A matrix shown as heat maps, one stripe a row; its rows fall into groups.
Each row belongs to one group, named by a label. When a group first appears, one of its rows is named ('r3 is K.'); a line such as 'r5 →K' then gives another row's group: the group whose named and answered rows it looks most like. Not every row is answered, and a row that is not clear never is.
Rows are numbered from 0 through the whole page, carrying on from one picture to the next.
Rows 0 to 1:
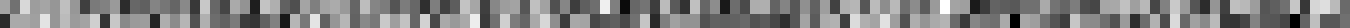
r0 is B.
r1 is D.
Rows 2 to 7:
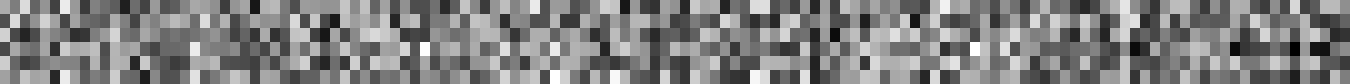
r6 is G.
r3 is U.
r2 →B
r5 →D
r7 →B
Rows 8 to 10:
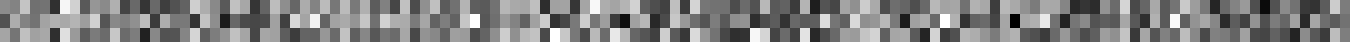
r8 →B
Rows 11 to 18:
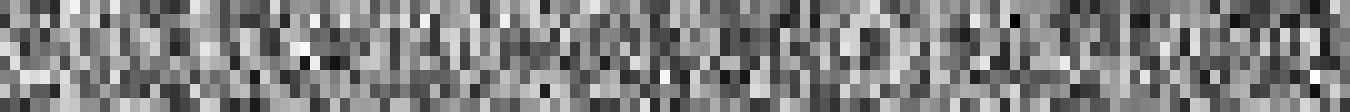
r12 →D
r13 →G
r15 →U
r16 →B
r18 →G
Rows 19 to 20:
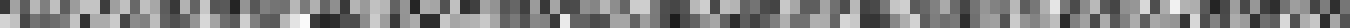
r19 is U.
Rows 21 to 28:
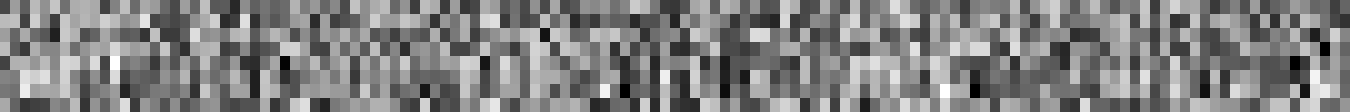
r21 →U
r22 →G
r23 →B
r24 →G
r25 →D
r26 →B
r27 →B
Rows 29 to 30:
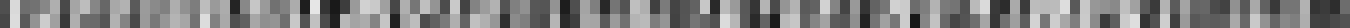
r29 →U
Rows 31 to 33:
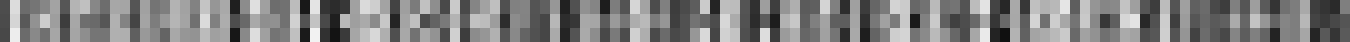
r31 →U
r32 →U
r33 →U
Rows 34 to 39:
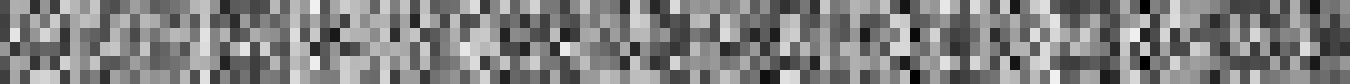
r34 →D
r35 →U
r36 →U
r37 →G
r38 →D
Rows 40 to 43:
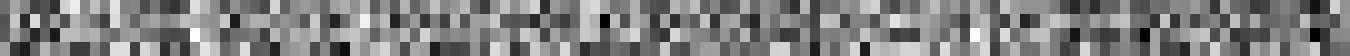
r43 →G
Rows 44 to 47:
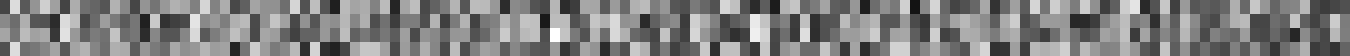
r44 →U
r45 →B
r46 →B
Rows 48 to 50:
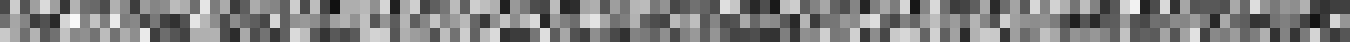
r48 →U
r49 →D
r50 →G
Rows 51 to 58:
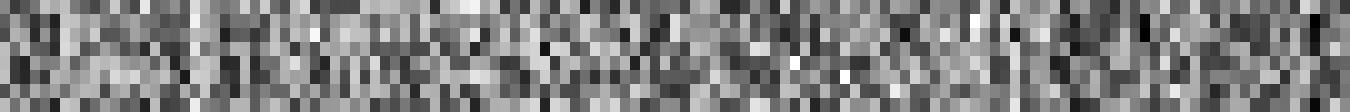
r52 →D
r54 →B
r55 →G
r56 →G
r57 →U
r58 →B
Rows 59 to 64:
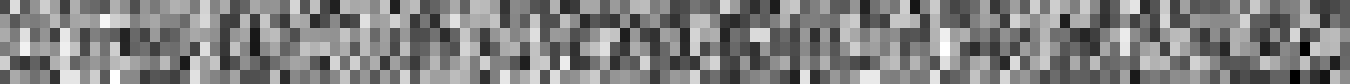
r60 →G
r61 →B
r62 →B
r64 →D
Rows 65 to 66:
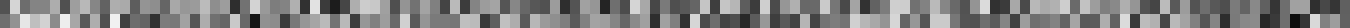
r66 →B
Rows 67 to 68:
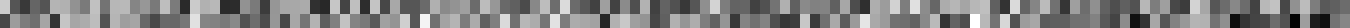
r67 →G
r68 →D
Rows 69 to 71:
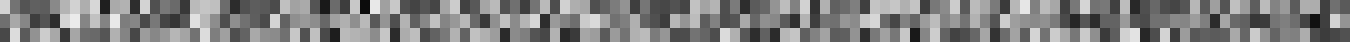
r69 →G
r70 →D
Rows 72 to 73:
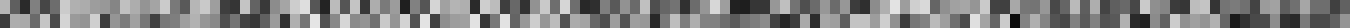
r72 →G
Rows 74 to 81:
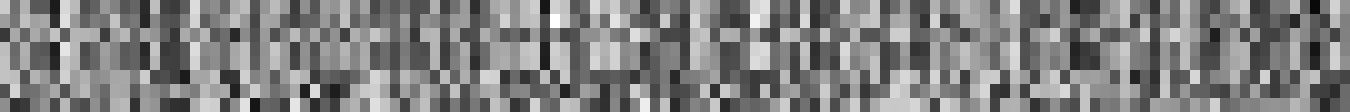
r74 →B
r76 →U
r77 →B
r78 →B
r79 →G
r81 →G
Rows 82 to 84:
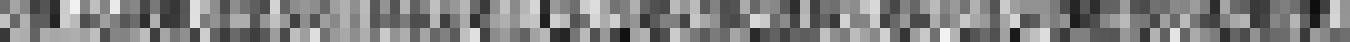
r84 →D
